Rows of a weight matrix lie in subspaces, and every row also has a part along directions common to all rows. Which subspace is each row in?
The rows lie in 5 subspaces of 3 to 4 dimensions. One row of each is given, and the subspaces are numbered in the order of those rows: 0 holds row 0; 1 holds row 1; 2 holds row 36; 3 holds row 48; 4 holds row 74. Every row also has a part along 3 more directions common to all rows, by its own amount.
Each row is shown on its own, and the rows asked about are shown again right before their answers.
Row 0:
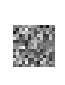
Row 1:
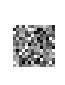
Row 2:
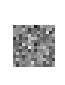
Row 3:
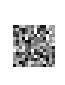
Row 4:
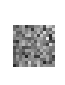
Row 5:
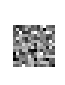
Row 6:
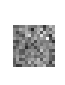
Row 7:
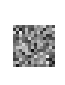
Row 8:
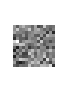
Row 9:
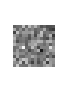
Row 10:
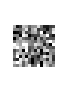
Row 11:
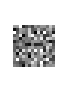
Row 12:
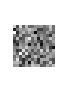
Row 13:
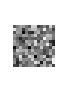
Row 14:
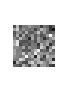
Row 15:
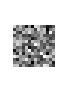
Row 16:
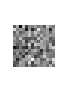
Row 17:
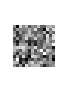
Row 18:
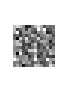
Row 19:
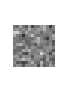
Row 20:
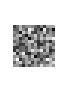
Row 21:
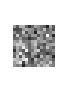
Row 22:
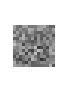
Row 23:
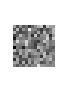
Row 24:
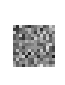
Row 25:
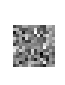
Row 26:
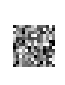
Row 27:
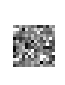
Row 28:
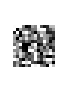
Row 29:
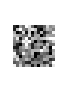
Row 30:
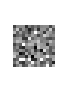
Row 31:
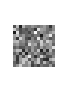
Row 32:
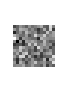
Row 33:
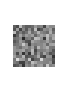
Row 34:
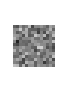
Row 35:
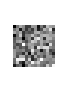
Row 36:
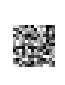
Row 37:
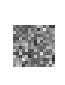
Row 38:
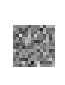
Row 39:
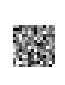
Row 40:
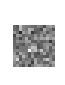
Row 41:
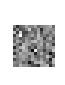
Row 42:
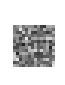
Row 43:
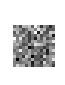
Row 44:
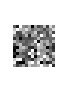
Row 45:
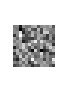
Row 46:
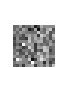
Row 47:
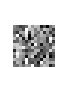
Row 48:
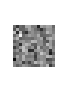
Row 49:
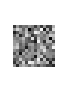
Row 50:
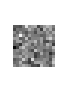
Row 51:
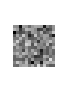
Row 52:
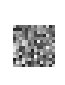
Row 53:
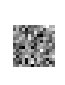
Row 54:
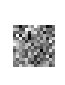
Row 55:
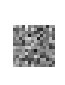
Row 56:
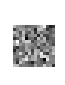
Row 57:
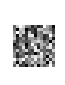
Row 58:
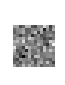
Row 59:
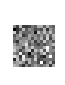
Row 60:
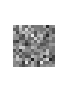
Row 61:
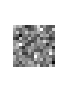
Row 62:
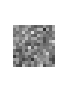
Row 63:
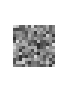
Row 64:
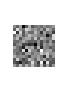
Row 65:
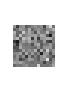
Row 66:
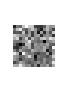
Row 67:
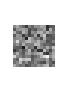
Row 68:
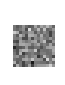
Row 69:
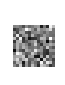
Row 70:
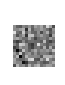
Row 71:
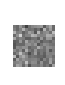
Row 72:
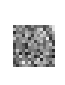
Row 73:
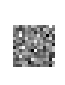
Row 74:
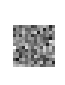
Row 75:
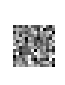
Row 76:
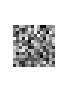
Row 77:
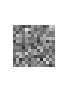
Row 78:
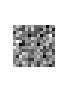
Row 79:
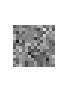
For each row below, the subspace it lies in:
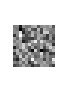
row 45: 3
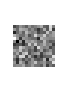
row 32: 4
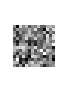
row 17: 2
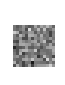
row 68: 1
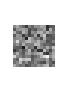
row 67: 2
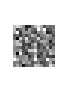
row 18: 3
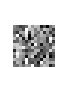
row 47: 0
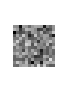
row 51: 0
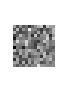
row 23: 0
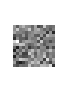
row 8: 4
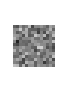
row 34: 4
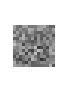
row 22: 2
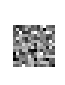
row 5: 3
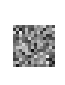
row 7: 3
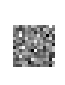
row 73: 3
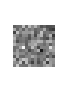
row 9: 0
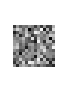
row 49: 1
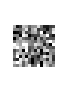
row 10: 0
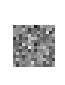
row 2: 2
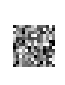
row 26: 4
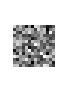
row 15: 2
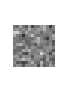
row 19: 0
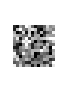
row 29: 3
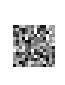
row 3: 2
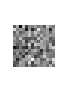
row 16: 1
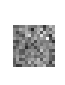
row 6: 1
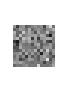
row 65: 1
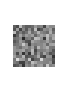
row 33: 2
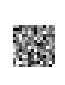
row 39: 4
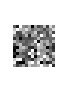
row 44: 4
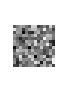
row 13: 4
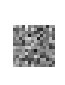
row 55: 1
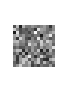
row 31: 1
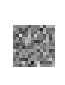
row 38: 0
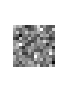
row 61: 3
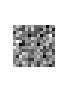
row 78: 1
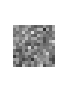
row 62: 4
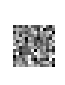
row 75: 3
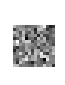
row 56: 2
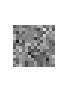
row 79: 4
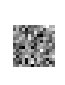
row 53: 0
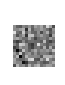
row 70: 1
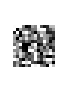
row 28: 3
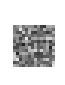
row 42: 3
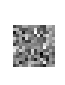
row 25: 2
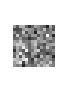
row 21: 0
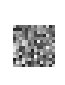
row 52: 4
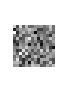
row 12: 1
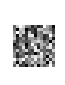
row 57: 0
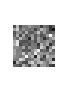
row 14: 1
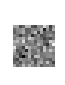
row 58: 4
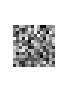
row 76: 2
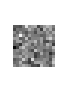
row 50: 3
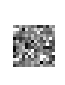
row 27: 4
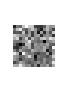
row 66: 3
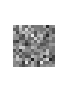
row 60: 0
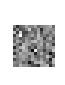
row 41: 3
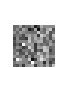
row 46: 2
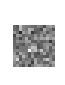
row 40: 3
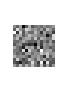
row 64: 0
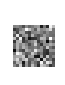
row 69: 0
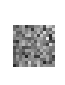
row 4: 1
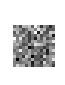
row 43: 2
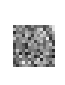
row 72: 1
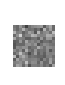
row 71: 4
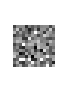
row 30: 2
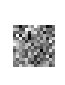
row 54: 0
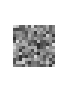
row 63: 4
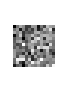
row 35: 2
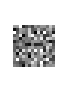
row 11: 0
